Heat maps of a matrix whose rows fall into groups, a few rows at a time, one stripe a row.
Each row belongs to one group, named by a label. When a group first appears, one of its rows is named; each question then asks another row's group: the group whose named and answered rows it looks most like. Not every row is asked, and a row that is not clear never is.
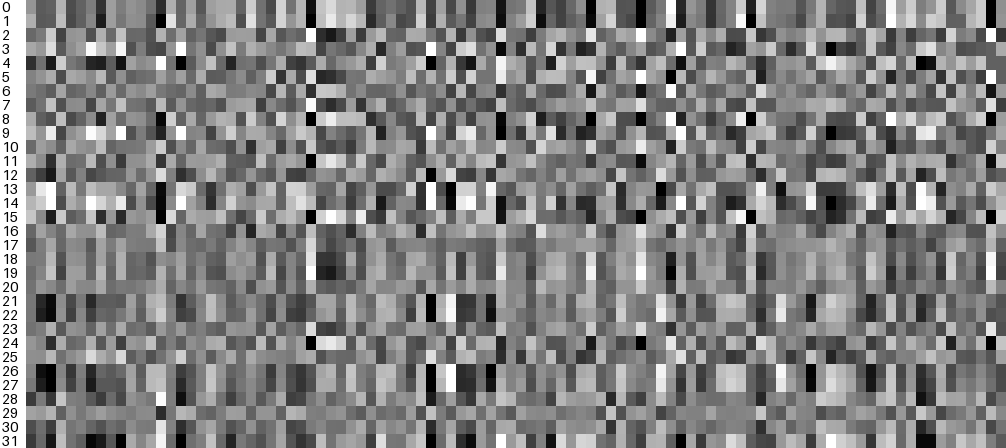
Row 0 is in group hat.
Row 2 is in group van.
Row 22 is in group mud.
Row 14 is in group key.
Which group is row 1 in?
hat
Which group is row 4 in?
mud
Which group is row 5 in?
van
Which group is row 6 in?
hat
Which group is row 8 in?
hat
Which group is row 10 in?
van
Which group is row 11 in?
hat
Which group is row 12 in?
mud
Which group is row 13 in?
key
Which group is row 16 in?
van
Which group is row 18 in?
van
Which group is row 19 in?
van
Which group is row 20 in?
van
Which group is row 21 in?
mud
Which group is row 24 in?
hat
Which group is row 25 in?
key
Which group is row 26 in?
mud
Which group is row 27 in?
mud
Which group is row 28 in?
mud
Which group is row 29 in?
key
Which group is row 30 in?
mud
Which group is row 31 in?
mud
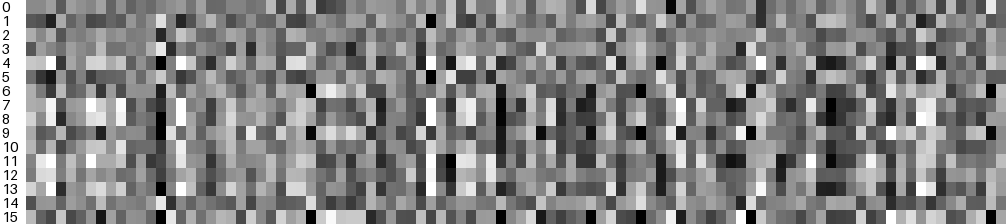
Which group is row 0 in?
van
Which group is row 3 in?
van
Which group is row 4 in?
key
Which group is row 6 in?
hat
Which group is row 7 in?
key
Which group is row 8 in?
key
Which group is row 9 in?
hat
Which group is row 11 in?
key
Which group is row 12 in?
key
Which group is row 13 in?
key
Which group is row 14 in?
van
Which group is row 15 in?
hat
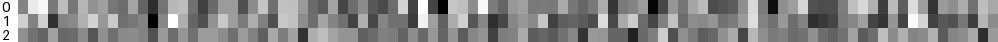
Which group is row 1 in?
key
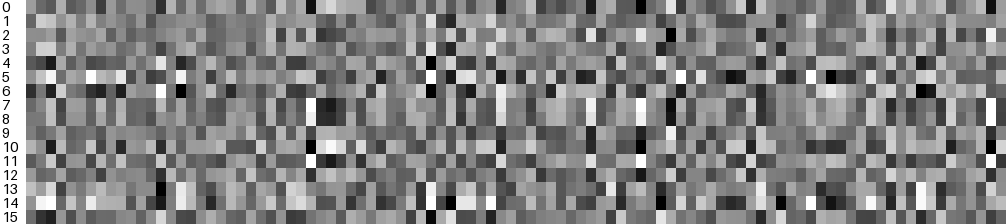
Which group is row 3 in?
key
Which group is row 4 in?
mud
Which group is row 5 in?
key
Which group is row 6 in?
mud
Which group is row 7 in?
van
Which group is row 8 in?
van
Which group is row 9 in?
hat
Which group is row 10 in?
hat
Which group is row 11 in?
van
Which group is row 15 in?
mud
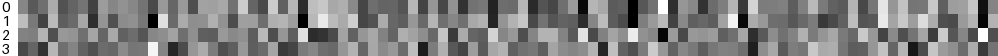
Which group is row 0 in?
hat
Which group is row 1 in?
hat
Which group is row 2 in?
van
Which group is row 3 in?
mud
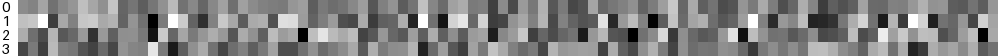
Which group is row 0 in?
key
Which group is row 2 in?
hat
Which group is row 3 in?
mud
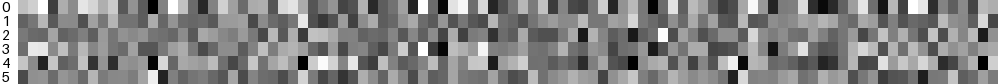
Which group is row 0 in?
key
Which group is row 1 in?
van
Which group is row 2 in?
hat
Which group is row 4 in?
hat
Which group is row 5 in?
van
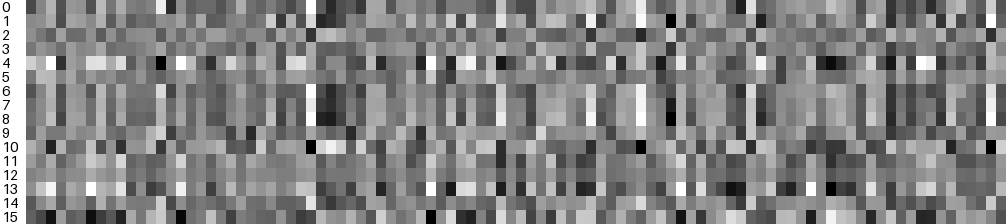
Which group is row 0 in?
van
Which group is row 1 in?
van
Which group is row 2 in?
hat
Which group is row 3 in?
van
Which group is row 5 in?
key
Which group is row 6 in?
van
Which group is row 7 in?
van
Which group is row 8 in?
van
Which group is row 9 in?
van
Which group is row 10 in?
hat
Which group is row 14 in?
van
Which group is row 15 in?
mud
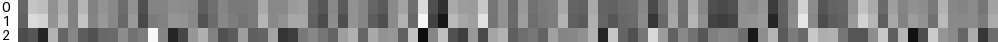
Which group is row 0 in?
key
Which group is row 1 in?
key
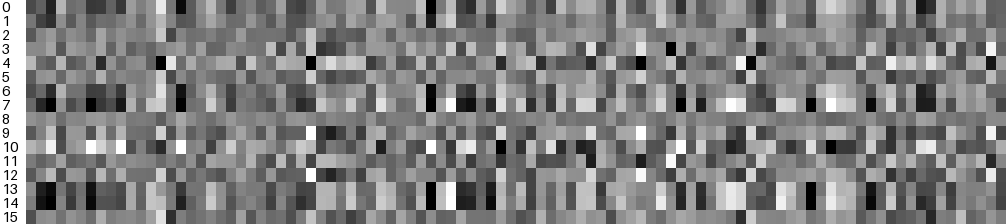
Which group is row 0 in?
mud
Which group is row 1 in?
mud
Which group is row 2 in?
van
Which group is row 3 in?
van
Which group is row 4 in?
hat
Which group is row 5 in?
van
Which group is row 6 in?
mud
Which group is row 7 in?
mud
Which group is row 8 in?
key
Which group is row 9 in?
van
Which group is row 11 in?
hat
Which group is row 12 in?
van
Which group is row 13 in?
mud
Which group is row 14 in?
mud
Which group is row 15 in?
van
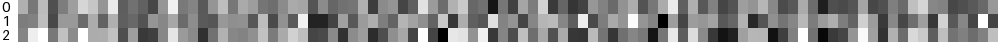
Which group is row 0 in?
key
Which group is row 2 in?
key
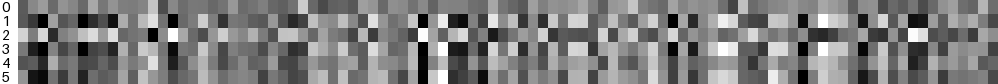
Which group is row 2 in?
key
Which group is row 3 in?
mud
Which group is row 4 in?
mud
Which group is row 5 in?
mud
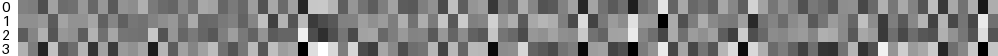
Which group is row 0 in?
hat
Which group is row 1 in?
van
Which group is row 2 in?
van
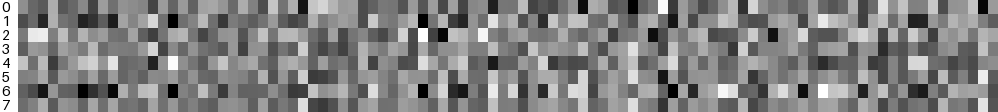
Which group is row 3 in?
van
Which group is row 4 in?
key
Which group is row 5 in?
van
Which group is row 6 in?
mud
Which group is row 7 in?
van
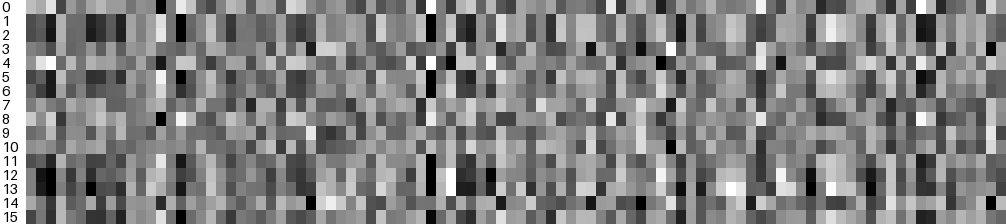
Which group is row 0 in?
key
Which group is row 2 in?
mud
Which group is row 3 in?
hat
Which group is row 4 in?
key
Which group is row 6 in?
mud
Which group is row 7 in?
van
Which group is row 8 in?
key
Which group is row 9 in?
van
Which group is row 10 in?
van
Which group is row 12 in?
mud
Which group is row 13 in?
mud
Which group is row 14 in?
hat
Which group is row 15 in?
mud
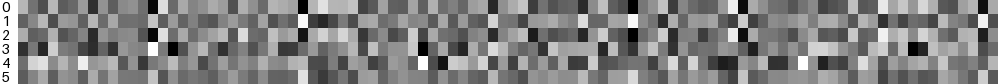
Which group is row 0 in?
hat
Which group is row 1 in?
van
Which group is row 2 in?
hat
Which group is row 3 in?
mud
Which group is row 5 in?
van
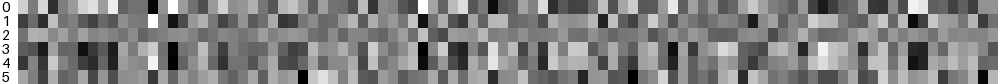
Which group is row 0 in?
key
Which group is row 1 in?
mud
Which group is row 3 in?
mud
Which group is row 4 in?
mud
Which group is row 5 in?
hat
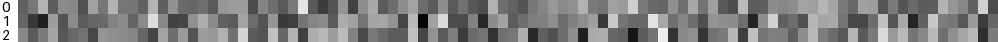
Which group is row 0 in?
van
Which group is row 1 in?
mud
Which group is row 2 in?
hat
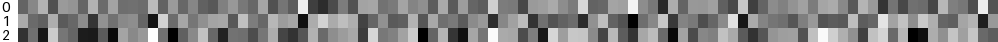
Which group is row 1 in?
hat
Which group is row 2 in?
mud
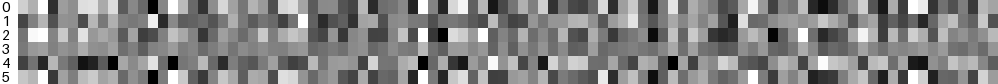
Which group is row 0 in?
key
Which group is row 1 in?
van
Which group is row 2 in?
key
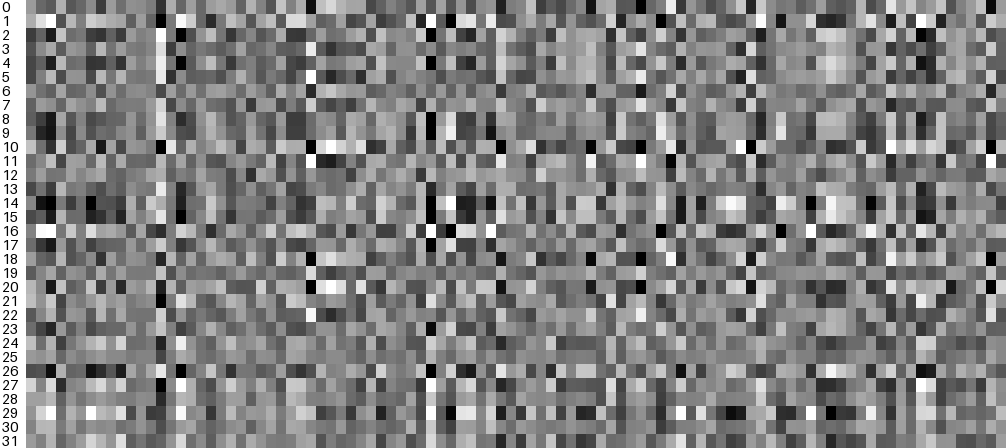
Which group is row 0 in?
hat
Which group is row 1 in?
key
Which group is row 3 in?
van
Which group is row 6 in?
hat
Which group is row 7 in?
van
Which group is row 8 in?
mud
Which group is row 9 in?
mud
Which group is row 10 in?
hat
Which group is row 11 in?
van
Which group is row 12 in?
van
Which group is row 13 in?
mud
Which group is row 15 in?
mud
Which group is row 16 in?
key
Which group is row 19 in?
van
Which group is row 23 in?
mud
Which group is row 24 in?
key
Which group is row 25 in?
key
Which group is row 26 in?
mud
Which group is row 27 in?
key
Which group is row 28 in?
key
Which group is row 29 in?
key
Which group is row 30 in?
key
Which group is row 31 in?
key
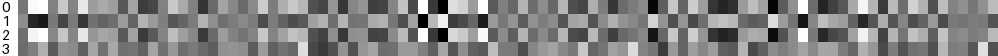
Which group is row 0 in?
key
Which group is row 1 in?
mud
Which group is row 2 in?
key
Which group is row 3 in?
van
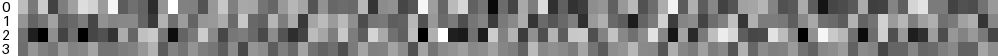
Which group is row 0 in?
key
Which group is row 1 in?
hat
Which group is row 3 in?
van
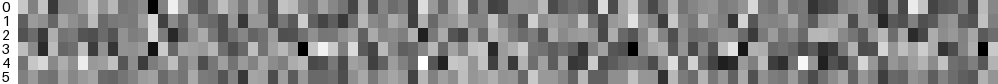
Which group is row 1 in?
van
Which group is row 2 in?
mud
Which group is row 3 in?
hat
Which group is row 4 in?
key
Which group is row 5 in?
van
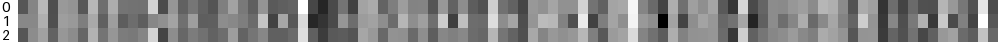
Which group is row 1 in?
van
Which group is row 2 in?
van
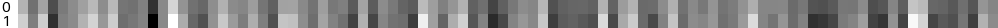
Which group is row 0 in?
key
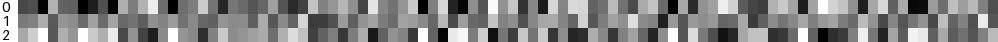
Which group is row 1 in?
van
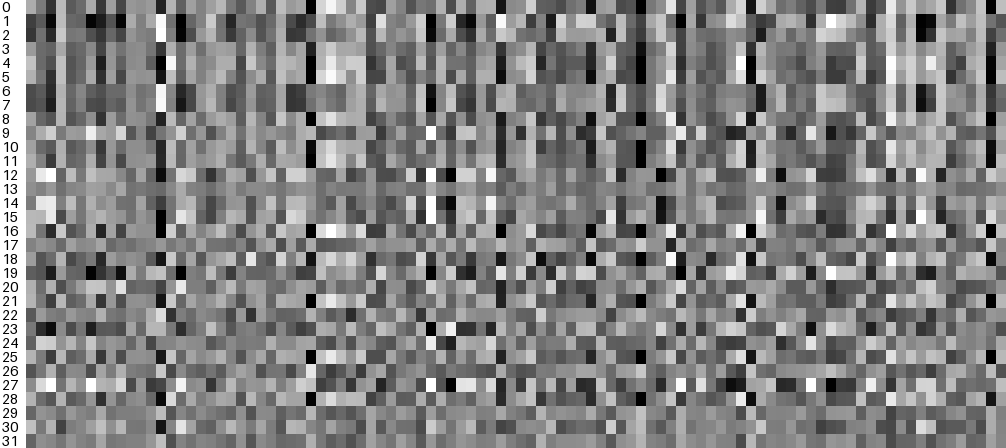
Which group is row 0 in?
hat
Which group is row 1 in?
mud
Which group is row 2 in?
mud
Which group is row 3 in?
hat
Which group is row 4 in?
hat
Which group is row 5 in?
hat
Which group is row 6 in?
mud
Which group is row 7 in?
mud
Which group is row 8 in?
hat
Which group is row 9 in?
key
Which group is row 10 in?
hat
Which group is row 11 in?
hat
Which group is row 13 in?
key
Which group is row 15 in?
key
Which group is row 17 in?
van
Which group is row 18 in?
hat
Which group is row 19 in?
mud
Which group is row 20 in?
key
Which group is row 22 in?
van
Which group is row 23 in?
mud
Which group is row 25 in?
hat
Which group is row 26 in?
van
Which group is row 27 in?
key
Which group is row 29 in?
van
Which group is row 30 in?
key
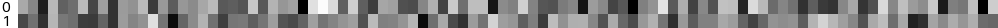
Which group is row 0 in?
hat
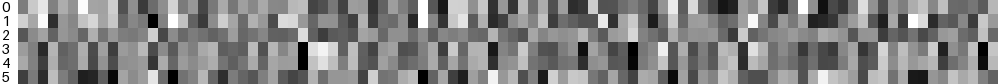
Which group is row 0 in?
key
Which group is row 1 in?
key
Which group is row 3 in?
hat
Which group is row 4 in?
hat
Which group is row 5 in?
mud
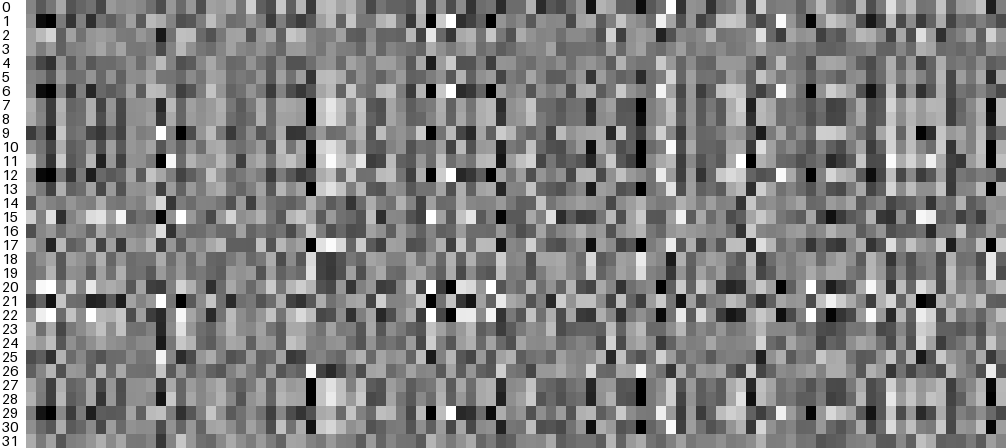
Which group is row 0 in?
hat
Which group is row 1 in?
mud
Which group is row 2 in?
key
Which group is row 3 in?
key
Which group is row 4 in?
mud
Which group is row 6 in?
mud
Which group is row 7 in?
hat
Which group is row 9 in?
mud
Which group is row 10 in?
hat
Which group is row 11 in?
hat
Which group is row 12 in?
mud
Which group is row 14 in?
van
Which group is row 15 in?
key
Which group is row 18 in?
van
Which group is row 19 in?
van
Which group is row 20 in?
key
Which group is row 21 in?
mud
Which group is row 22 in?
key
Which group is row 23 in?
key
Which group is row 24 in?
key
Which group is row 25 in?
mud
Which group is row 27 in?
hat
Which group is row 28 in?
hat
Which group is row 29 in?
mud
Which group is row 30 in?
hat
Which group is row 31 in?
key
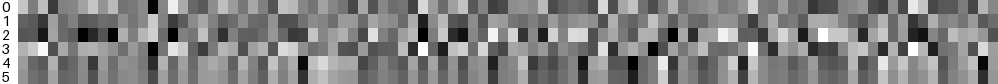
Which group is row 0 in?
key
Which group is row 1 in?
mud
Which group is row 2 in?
mud
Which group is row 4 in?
hat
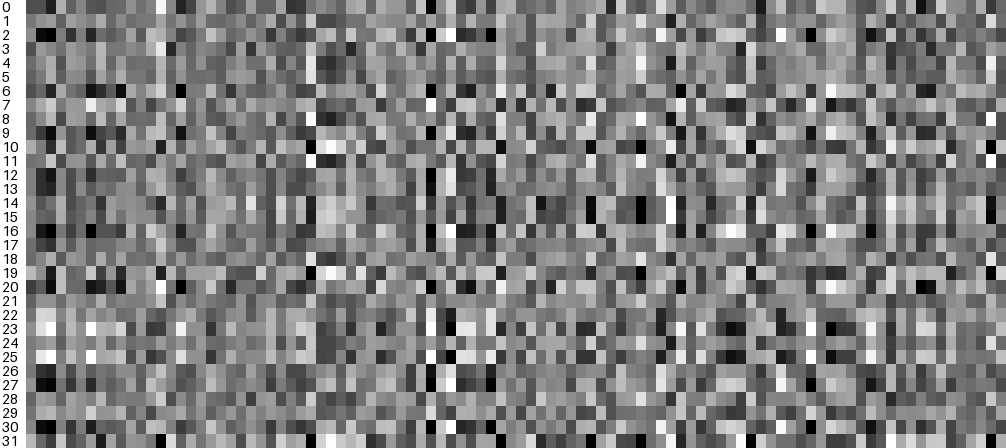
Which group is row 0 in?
mud
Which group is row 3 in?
van
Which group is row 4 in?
van
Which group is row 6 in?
mud
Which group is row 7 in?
key
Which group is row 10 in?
hat
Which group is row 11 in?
van
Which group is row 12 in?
mud
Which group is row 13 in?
mud
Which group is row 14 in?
hat
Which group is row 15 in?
hat
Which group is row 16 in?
mud
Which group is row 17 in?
mud
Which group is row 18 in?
van
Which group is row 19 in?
hat
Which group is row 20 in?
mud
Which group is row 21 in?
van
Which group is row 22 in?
key
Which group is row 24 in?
van
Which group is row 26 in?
mud
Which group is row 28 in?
van
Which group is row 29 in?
key
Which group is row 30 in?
mud
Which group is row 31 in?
hat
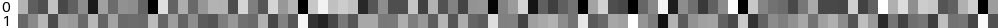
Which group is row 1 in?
van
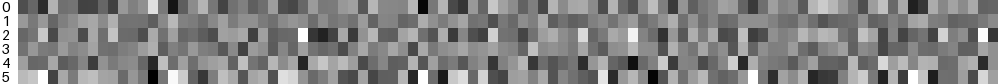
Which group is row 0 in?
mud
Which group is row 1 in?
key
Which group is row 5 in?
key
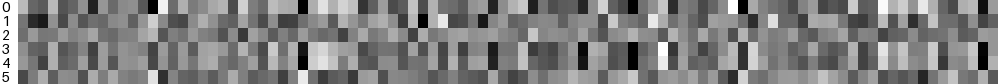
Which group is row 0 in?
hat
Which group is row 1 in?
mud
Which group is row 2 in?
van
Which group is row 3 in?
hat
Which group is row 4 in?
hat
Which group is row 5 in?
van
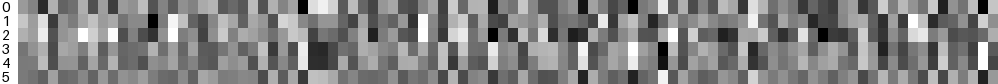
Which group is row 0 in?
hat
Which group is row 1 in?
key
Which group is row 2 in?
key
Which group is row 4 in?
van
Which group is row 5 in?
hat
